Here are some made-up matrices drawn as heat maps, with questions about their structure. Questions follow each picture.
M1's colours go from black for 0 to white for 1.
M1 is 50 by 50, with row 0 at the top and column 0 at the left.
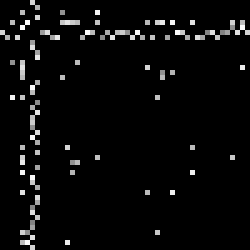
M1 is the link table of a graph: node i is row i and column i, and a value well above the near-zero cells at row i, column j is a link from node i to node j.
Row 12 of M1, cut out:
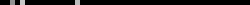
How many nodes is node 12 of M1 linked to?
3
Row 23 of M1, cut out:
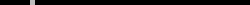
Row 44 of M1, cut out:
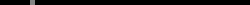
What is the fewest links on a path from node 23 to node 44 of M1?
2
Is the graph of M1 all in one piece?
no
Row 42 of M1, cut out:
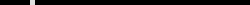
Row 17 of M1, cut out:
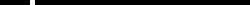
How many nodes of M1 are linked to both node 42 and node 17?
1
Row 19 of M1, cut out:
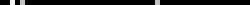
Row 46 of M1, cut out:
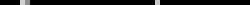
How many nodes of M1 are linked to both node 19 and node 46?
2
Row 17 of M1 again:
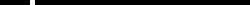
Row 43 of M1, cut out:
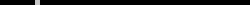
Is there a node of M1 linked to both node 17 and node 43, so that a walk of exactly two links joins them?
no
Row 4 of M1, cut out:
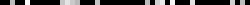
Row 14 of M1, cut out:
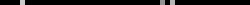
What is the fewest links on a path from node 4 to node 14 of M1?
1
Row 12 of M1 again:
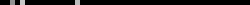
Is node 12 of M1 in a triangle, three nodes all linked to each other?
yes
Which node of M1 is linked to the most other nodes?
node 6
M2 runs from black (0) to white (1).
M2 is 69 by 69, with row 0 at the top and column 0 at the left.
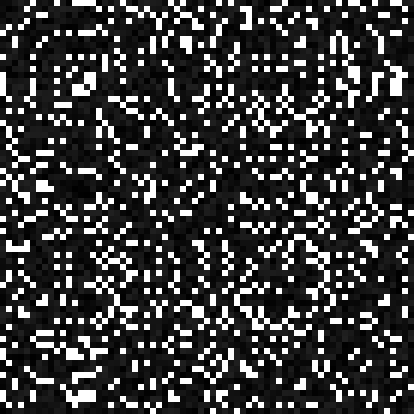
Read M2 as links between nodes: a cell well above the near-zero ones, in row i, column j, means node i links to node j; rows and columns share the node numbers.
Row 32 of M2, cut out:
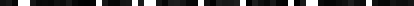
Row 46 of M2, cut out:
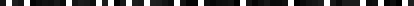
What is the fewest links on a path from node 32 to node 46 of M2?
2
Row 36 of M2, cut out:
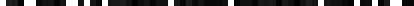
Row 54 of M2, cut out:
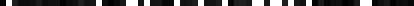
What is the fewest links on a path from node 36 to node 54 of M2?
3
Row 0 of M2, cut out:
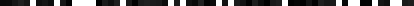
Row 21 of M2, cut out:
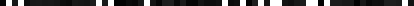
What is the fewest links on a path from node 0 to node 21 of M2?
3
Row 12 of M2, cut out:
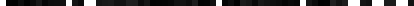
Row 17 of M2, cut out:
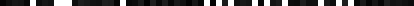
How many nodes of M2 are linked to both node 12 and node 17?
3
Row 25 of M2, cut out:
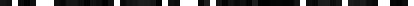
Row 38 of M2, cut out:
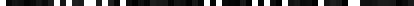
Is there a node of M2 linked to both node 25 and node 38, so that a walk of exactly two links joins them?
no
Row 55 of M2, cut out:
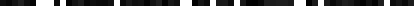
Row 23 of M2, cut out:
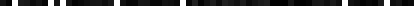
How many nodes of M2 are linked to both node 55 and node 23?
5
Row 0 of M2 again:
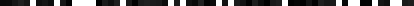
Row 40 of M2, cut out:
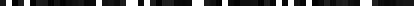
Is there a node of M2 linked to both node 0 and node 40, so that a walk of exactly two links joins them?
no
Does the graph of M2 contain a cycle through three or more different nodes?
yes
